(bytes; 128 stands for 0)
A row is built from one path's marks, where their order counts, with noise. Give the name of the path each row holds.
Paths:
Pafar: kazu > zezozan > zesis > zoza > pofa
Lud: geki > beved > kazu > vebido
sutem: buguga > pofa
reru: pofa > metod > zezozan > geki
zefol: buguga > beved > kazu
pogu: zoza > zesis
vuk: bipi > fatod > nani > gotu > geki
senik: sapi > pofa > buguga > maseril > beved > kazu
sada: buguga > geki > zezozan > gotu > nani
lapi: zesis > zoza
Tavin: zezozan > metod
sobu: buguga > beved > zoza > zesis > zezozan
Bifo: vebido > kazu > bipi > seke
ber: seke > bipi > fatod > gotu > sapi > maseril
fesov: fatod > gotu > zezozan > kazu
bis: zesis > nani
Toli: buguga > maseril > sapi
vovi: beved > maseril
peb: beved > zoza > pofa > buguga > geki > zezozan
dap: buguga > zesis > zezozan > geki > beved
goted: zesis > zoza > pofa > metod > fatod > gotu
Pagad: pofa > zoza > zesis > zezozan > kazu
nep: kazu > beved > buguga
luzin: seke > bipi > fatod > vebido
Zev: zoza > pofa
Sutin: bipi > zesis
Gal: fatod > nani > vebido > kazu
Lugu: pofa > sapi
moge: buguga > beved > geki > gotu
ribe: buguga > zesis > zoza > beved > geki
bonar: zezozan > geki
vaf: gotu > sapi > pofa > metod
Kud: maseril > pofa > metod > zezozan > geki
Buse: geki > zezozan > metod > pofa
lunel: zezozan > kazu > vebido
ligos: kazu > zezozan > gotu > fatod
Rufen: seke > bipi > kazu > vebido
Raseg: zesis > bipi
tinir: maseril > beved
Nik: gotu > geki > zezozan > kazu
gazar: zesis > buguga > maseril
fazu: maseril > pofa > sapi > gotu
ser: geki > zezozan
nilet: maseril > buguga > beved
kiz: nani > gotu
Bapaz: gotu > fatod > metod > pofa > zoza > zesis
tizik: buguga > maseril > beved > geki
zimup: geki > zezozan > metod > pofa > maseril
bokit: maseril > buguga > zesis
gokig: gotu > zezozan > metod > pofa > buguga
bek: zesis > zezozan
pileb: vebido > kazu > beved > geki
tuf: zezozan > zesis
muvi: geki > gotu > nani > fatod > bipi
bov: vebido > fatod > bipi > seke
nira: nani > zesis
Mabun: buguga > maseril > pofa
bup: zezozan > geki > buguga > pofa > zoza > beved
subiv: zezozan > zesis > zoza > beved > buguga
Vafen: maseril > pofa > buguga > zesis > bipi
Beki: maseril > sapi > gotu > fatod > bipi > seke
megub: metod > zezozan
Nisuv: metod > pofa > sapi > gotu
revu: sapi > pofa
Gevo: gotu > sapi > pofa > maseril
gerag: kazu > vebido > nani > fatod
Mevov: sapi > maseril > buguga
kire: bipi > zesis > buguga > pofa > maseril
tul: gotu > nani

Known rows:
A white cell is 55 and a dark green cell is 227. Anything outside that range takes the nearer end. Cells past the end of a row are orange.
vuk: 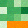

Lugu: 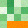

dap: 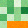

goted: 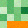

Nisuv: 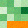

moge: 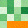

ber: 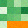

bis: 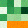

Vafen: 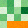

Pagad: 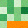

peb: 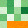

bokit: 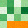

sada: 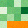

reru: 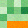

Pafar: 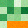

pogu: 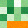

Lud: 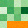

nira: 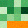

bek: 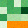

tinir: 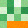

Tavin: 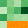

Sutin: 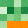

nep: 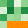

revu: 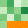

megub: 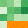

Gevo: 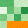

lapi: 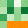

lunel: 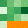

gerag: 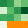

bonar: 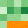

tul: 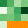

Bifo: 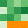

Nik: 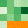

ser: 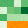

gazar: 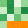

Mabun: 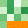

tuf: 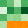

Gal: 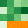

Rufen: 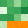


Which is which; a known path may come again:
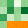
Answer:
lapi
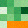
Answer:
kiz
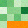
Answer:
vaf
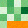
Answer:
Vafen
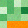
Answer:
gokig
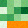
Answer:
ligos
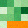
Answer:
muvi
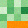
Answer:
Kud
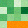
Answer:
Bapaz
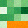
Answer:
lunel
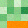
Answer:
Buse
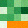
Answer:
gerag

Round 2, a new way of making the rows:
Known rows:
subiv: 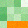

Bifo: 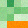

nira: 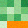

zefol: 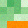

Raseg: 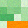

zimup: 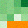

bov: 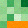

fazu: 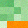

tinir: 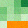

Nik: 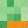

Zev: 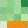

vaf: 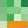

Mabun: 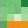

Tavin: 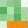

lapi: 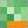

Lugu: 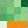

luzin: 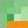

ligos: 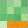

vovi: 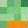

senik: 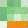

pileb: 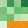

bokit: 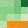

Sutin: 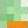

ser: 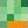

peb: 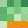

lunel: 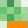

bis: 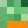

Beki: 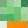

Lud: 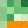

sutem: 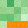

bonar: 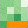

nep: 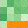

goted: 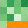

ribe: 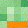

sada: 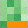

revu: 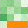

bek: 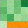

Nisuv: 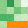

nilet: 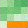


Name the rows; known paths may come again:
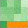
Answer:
Toli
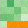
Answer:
sutem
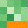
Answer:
lapi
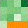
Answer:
Gevo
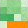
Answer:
Raseg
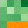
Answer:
bis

